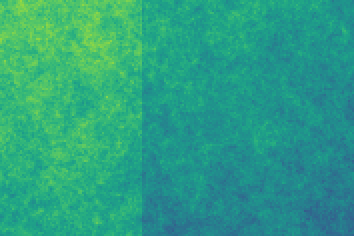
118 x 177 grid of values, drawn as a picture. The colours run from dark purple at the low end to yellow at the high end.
Seam: vertical, 40% of the way across, the left part higher. Slope: up to the top left. Ninth with the highest average: top left. Ninth with the lowest average: bottom right.
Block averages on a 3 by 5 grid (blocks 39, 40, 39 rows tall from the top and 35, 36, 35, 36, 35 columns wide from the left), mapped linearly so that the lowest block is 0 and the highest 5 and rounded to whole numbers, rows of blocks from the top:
5 5 3 2 2
4 4 2 2 1
3 3 1 1 0
